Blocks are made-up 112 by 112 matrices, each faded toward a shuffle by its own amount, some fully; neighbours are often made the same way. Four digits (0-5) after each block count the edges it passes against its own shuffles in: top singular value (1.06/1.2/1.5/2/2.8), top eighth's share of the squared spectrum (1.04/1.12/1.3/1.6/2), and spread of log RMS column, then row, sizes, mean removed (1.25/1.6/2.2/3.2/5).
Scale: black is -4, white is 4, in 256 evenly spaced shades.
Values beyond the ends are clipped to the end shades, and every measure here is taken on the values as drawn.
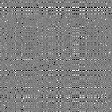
5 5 3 3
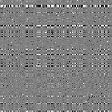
5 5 3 4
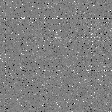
3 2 1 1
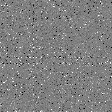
2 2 1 1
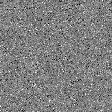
3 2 0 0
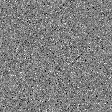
2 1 0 0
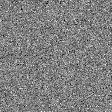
0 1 0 2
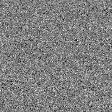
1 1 0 2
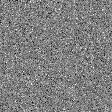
0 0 0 0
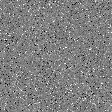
1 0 0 0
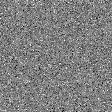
0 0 0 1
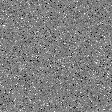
1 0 0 0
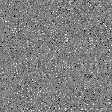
3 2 1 1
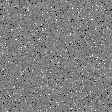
0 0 0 0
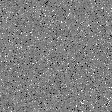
0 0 0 0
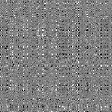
5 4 3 3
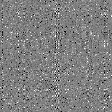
4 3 2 2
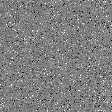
3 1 1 0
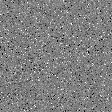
2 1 0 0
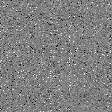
4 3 2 1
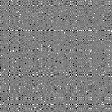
5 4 3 3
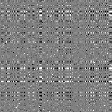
5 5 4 4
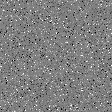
0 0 0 0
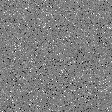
2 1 0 0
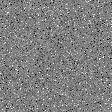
0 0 0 0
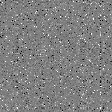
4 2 1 0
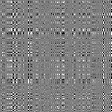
5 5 4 4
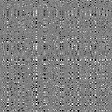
5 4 3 3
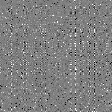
5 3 2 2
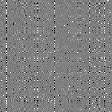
5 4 3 3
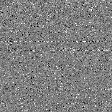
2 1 0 2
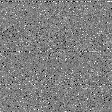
2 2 0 2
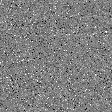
0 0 0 0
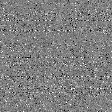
2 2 0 3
